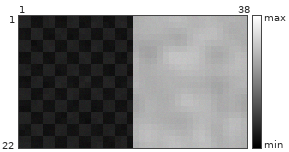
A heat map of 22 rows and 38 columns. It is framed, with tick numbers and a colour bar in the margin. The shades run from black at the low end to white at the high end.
The table splits into one row of 2 panels. Panel 1,1: very low, checkered, faint in contrast. Panel 1,2: high, blotchy, faint in contrast.
